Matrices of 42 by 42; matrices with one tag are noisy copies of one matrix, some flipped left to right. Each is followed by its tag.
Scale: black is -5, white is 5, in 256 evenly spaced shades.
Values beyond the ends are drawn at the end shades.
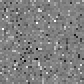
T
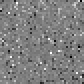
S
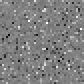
T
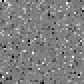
S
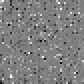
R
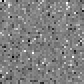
S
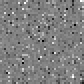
R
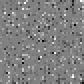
R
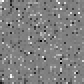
R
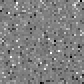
S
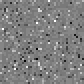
T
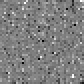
R
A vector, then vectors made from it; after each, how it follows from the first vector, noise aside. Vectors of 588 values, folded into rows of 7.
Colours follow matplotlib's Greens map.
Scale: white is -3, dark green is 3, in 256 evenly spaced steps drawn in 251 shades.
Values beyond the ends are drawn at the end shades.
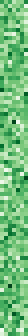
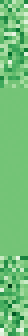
partly zeroed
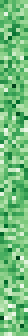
wrapped around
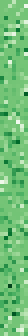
partly zeroed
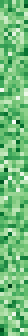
sign-scrambled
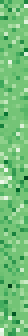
partly zeroed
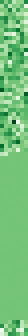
partly zeroed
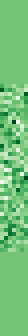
partly zeroed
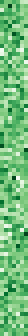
wrapped around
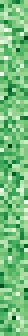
wrapped around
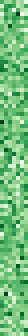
wrapped around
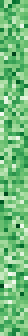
wrapped around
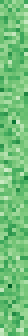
shrunk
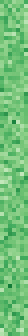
shrunk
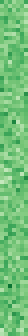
shrunk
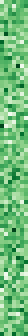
wrapped around
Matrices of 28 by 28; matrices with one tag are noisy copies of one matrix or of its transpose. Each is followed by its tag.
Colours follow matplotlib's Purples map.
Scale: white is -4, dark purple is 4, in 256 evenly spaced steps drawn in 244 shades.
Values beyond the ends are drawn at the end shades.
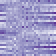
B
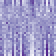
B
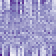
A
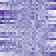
A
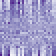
A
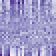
A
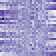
A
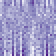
B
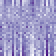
B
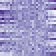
A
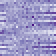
B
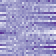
B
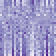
B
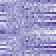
B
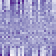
A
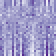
B
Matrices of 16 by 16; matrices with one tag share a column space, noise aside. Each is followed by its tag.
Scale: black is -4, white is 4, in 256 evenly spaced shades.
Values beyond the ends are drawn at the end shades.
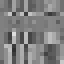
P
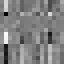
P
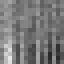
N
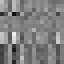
P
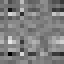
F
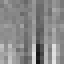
N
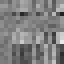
P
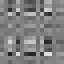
F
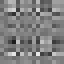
F
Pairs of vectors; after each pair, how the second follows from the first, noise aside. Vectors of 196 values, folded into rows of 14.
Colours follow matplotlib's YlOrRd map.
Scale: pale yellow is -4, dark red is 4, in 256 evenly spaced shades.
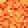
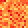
negated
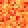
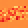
partly zeroed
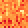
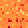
partly zeroed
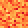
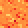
partly zeroed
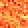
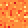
partly zeroed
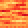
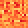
sign-scrambled
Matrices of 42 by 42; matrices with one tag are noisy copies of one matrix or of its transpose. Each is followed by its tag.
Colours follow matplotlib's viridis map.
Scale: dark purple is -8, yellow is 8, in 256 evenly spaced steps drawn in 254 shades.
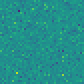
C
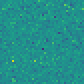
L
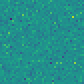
C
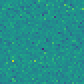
L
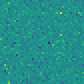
L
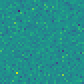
C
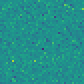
L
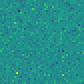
C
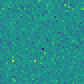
L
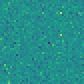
L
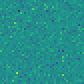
C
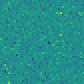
L
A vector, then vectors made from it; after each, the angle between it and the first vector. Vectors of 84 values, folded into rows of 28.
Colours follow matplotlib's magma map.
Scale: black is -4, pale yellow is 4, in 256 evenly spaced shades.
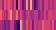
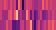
partly aligned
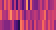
nearly parallel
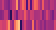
nearly opposite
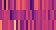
partly opposed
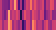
orthogonal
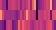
orthogonal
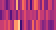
nearly opposite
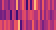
nearly opposite
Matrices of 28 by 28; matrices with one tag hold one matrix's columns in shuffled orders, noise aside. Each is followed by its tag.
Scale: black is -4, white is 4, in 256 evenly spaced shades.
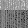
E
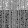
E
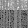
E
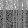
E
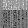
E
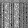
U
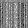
U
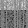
E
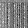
U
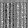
U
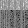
E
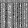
U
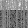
E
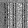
U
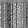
U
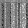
U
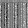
U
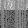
E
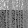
E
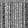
U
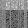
E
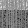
E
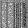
U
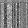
U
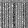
U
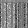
U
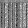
U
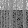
E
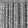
U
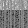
E
